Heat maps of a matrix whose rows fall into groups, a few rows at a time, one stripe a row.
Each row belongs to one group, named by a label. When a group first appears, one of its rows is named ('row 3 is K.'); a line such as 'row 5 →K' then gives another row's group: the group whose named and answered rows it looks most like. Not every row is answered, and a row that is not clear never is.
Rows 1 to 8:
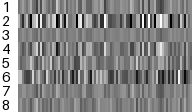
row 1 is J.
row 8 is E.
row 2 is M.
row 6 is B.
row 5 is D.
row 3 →J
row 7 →J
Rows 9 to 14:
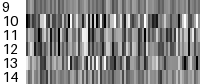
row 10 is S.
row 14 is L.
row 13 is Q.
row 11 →E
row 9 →E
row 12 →E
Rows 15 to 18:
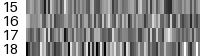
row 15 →J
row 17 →M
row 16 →Q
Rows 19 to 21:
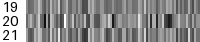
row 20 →J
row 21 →D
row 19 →D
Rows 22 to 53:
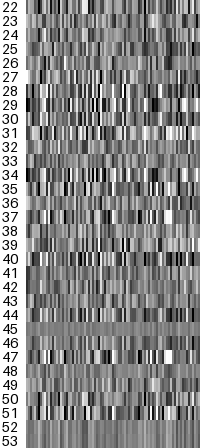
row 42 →S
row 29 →S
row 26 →J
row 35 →M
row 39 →L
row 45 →J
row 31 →L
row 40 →B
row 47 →M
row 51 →M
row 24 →E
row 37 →M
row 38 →L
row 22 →E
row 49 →Q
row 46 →B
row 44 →B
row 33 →E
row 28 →B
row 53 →D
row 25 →B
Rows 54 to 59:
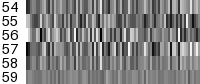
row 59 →E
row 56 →Q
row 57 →S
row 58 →S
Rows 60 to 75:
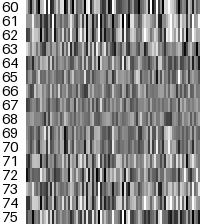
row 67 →S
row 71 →L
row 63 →Q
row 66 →D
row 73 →L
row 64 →B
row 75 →B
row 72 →S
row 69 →M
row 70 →M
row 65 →J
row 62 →L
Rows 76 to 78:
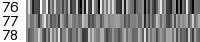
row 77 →E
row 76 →B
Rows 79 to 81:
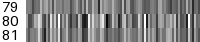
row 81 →D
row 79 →B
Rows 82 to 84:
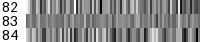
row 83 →J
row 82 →Q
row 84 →Q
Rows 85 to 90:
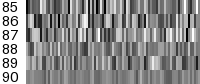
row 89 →Q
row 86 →E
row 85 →S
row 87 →L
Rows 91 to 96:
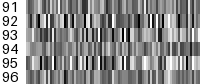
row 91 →D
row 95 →L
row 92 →M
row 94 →Q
